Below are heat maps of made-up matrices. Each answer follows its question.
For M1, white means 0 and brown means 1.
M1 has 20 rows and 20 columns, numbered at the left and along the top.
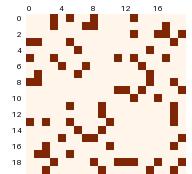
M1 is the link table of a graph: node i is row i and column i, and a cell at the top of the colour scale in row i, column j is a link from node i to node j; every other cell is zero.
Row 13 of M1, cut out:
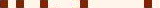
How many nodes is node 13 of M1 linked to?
5
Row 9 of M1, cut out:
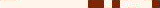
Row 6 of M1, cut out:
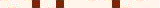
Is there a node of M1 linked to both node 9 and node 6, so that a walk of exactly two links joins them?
yes
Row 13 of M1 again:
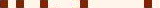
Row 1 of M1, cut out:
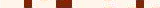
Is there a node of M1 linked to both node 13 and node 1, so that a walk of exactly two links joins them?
no
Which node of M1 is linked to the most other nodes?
node 18
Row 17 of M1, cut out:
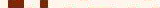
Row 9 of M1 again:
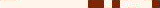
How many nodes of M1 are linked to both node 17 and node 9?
0
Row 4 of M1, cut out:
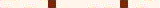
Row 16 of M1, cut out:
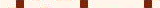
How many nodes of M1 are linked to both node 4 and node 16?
0
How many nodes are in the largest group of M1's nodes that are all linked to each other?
3
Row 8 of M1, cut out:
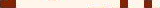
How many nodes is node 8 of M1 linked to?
4
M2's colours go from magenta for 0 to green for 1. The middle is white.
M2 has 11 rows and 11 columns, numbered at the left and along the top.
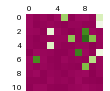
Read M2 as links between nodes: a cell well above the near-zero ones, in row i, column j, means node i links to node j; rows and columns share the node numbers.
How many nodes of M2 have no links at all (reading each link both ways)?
0
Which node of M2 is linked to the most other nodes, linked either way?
node 3
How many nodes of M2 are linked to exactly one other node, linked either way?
1
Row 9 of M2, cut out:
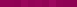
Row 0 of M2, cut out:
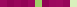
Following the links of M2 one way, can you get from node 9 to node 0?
no
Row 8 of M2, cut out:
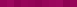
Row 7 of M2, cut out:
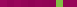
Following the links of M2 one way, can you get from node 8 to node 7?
no
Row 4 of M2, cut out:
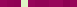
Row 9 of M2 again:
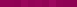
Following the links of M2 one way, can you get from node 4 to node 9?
yes
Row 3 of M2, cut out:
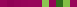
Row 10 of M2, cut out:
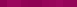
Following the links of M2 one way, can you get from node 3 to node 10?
yes
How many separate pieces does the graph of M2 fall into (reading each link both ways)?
1
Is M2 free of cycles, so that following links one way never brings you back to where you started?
yes
